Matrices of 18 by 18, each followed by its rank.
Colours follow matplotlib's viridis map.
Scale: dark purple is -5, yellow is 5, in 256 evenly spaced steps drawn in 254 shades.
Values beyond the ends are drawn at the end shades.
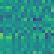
three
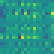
three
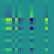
one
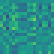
three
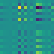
one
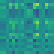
two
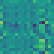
three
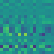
two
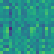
three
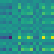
two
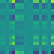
one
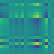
one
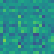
three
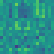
three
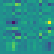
two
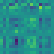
two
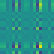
one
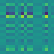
one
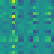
two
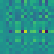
two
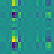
one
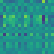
two
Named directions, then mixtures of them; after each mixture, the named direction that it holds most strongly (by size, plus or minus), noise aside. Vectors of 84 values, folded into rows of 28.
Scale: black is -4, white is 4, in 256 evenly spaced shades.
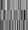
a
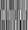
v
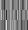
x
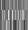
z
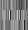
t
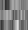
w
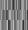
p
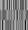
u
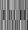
v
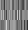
x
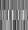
z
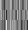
x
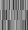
u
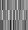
z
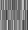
p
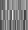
a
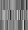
t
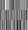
v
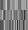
a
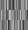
p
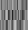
z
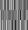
v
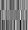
v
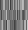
x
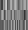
a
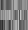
w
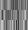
a
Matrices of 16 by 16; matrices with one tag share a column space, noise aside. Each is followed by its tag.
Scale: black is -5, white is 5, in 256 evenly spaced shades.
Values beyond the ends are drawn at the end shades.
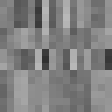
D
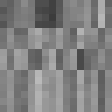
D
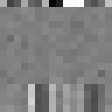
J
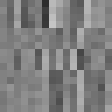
D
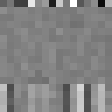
J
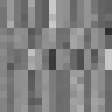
D
